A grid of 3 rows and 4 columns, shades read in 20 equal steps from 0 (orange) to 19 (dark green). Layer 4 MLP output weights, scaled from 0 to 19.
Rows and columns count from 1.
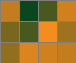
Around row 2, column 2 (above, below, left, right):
19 2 10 0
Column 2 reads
19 14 2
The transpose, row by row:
4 10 8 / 19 14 2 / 14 0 3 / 3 7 4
